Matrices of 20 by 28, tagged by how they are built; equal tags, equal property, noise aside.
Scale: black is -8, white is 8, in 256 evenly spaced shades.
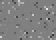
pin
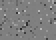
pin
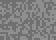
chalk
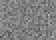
chalk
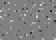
pin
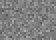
chalk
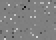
pin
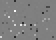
pin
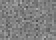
chalk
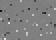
pin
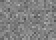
chalk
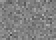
chalk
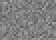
chalk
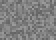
chalk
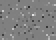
pin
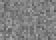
chalk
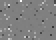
pin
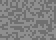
chalk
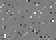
pin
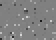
pin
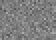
chalk
